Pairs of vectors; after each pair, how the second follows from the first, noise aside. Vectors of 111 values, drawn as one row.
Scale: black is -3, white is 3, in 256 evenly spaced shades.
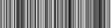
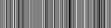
partly zeroed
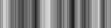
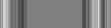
partly zeroed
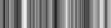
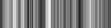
wrapped around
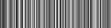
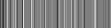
partly zeroed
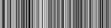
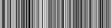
copied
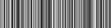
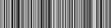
copied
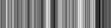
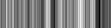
copied
